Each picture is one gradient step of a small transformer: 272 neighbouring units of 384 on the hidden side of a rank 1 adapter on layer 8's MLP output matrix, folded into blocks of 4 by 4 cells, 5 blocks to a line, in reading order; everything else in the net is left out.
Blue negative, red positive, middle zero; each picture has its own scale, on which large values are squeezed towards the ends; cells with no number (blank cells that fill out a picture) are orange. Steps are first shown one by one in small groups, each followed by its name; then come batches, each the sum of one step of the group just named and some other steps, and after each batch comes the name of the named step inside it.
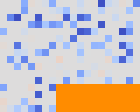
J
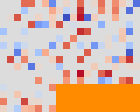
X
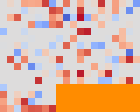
X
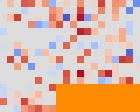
X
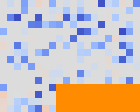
J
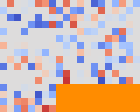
X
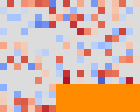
X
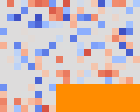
J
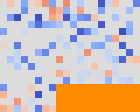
J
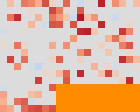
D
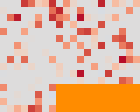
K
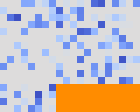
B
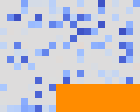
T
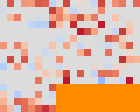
B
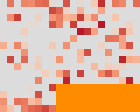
D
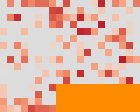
K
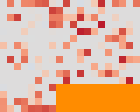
D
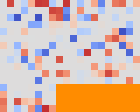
T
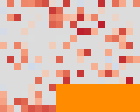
D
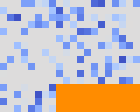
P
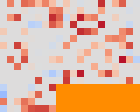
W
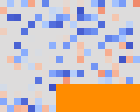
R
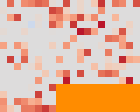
R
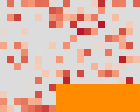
W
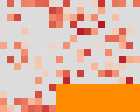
W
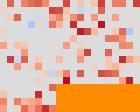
R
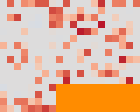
W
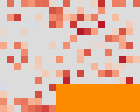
W
